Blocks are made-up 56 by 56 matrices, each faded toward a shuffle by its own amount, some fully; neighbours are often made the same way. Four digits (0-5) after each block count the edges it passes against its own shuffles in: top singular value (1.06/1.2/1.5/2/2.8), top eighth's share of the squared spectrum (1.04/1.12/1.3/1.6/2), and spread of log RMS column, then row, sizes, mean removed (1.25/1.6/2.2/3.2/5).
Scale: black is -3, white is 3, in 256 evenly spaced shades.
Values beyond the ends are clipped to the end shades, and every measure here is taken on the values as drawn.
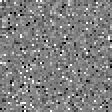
2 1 0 0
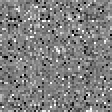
3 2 1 1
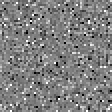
2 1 0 0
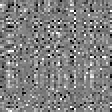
4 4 3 2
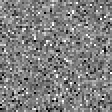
0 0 0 0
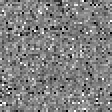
1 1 0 2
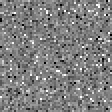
0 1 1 0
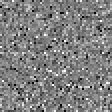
0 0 0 2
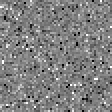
0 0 0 0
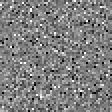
1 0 0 0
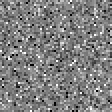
0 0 0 0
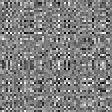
5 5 3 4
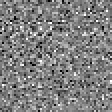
3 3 1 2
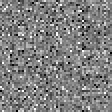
4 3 2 1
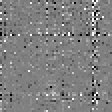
4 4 3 3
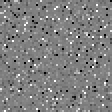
0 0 0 0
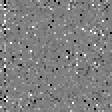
3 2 1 1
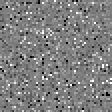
1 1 0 0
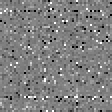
3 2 1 1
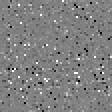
1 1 0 0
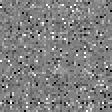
2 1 0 0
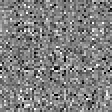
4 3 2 2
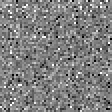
1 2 1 1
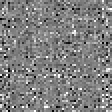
1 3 3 3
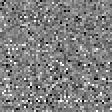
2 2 1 2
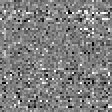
2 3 2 3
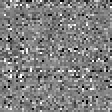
1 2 2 3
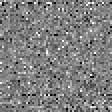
1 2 1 2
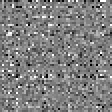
2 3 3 3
